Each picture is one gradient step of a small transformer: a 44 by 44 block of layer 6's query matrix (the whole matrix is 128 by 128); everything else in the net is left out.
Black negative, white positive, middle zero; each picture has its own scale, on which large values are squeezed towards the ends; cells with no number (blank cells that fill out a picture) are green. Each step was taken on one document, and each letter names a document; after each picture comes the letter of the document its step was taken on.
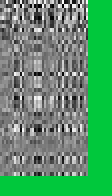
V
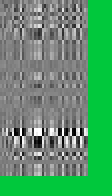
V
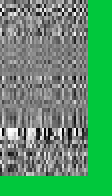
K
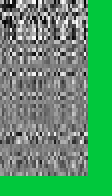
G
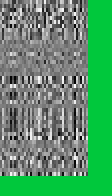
K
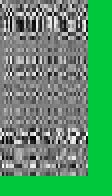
G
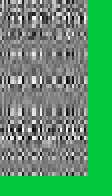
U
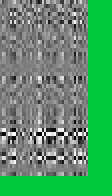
K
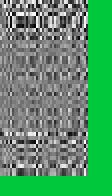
G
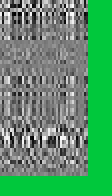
U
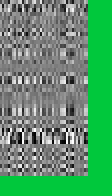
U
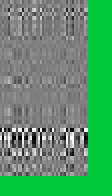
U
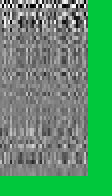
G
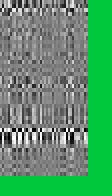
U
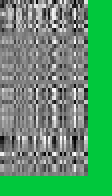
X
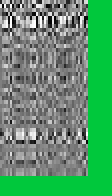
G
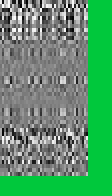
U
